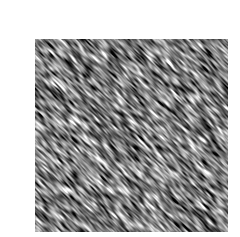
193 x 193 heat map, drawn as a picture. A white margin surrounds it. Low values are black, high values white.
Slope: none. Histogram: bell-shaped. Mirror symmetry: none. Average level on the scale: 50%. Grain: diagonal, down to the right. Seam: none.
